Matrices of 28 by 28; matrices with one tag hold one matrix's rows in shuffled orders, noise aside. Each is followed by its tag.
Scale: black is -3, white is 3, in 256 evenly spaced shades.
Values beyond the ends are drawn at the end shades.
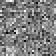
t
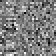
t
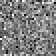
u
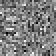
t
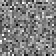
u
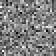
u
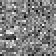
t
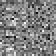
t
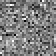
t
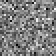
u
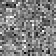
t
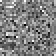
t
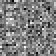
t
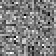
t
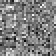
t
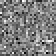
u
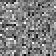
t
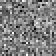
u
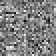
t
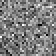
u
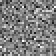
u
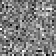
u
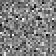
u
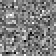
t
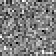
u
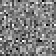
u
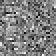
t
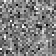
u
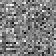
t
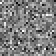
u
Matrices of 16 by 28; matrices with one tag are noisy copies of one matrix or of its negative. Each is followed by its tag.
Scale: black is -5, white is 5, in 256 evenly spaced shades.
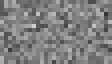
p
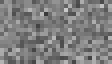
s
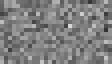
p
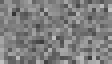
s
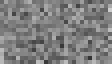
s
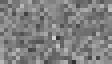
s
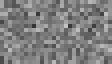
p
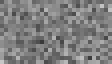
s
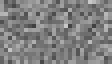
p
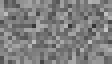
p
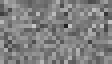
p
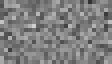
p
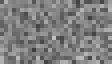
s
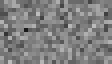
p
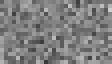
s
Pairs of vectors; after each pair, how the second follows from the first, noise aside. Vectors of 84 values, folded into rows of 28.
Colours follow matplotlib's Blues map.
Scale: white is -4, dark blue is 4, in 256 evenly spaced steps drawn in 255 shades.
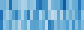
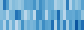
shuffled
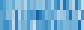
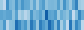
shuffled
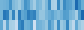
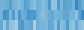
shrunk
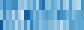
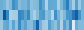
shuffled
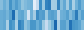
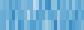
shrunk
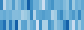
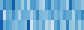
shuffled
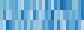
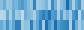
shuffled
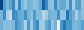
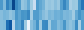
shuffled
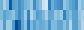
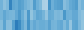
shrunk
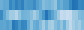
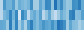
shuffled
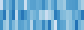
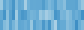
shrunk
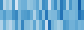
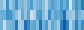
shuffled
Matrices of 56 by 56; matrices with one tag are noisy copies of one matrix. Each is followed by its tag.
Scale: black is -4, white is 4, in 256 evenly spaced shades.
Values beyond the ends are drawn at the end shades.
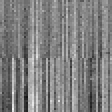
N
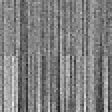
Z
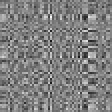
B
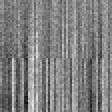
N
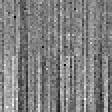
Z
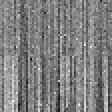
Z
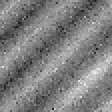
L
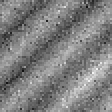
L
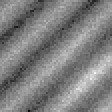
L
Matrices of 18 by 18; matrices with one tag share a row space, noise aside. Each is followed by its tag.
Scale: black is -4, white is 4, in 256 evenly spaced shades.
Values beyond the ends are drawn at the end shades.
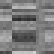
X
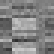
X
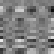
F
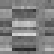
X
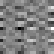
F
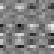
F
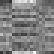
X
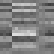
X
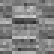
X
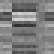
X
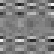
F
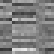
X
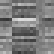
X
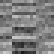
X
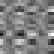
F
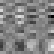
F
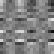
F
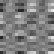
F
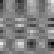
F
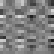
F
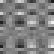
F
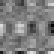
F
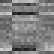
X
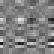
F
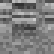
X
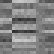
X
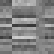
X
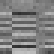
X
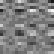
F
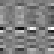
F
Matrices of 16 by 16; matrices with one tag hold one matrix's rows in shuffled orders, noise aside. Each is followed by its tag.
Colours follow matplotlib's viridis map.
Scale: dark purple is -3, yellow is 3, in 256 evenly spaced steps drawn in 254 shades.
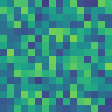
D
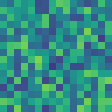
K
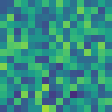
K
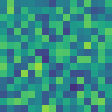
K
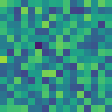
K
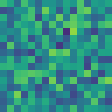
D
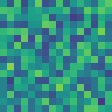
K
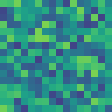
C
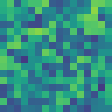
C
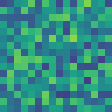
D
